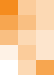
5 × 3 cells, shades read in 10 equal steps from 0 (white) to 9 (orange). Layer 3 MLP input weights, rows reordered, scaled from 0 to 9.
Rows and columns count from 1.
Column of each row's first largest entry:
1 1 1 2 3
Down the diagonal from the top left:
9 5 2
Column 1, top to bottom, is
9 7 5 1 0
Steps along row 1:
down down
